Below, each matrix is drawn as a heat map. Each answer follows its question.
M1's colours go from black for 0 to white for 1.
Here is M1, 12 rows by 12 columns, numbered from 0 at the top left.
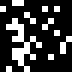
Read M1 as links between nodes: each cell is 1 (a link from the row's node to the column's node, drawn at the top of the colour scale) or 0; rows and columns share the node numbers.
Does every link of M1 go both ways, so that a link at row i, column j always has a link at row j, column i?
no
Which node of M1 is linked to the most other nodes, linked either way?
node 3
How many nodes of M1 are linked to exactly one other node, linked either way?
0
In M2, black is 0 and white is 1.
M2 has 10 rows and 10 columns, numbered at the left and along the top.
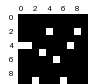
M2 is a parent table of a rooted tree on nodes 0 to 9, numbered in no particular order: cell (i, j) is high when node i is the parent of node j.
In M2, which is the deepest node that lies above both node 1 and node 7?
4
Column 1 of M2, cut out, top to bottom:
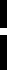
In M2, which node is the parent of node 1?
4
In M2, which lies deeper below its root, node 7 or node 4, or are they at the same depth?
node 7
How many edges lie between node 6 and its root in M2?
1
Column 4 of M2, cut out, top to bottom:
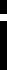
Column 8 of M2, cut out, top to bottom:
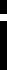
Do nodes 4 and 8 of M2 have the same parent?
yes
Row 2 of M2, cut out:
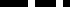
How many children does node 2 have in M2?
2
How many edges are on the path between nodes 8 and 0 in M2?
3
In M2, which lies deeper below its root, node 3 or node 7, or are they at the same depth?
the same depth
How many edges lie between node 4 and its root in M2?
2
